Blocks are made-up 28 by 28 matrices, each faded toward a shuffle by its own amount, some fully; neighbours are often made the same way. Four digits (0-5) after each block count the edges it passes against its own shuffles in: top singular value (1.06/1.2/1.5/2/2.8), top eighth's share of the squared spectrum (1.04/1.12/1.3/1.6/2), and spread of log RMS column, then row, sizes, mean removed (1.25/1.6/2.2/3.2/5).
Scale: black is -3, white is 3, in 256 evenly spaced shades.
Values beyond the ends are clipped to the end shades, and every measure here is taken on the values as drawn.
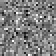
2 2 1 0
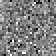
0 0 0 0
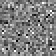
1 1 0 0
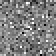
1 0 0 0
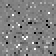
1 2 0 1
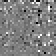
2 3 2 2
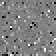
0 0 0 0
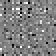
3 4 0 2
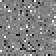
0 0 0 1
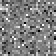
2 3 0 0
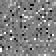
0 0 0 1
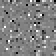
3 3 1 1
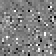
2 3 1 1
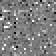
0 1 0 0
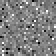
0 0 0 0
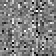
2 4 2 0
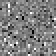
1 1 0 0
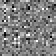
2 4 2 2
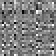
3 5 3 2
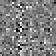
3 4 2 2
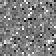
1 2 1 0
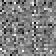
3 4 2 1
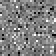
1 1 0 0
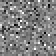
1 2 0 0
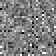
2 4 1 1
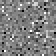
2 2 1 0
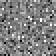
0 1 0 0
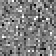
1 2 0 0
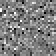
2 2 0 0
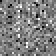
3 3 1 0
